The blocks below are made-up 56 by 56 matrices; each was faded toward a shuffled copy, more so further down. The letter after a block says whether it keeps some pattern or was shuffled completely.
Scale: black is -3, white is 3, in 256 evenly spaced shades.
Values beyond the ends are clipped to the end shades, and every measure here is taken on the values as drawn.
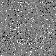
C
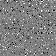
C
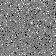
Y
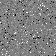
Y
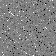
Y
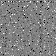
C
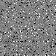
C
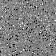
Y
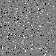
C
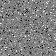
Y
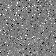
Y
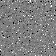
C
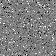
Y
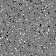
Y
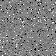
C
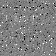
C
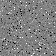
Y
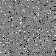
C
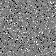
Y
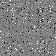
C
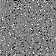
C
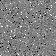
Y
